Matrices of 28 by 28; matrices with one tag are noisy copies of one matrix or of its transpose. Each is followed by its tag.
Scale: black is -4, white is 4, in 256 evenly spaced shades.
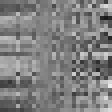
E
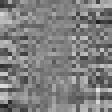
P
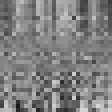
E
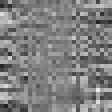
P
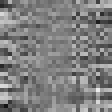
P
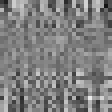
P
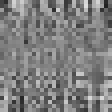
P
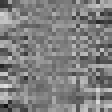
P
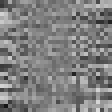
P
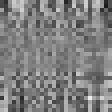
P
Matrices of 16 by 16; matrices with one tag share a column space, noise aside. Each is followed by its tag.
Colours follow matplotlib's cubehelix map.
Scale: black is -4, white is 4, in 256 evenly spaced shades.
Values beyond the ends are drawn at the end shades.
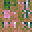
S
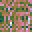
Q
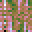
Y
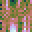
Y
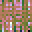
Y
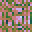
Q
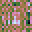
Q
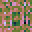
Q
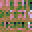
S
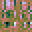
S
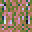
Q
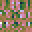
S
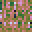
S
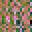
Q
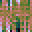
Y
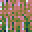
Y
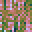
Y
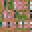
S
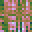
Y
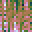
Y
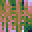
Y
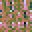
S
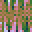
Y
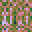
Q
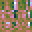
S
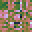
S
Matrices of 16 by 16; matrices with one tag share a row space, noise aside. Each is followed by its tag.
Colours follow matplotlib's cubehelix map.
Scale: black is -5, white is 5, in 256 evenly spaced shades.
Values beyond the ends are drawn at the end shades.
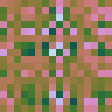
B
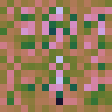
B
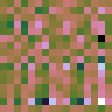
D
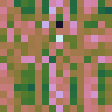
B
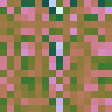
B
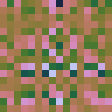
B
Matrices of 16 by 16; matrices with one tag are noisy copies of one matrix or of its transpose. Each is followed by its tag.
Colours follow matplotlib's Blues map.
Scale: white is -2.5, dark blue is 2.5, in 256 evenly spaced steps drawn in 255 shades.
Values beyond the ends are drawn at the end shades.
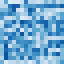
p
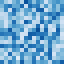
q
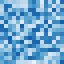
q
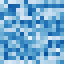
p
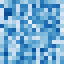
p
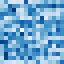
p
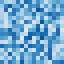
q
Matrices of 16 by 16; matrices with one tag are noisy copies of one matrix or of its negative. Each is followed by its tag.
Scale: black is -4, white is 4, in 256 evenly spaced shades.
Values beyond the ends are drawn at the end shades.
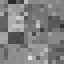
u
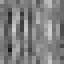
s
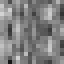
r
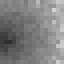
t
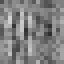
s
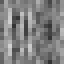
s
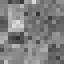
u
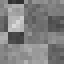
u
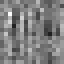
s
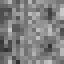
r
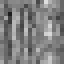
s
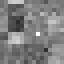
u
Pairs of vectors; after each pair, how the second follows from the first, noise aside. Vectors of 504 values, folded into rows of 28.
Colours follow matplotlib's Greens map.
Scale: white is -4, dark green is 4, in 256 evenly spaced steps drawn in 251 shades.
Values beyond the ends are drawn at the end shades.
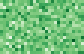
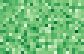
shuffled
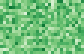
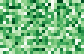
scaled up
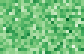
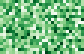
scaled up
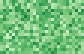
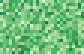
shuffled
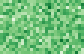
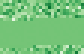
partly zeroed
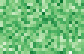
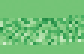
partly zeroed
